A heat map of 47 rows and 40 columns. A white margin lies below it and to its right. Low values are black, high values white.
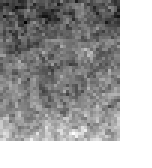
Odd rows or columns: none. Slope: up to the bottom. Stripes: none.
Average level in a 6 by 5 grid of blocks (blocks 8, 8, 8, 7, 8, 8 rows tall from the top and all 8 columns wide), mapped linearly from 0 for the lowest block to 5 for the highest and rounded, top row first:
0 0 0 1 0 | 1 1 2 2 2 | 2 2 2 3 2 | 3 2 2 2 3 | 3 3 3 3 4 | 5 4 5 5 5
